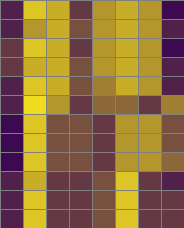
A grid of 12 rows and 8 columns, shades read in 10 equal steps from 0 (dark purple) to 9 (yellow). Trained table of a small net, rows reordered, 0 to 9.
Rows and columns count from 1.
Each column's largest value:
2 9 7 3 6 8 6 5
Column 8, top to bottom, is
0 1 0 1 1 5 3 3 4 1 2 2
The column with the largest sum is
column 2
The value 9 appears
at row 6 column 2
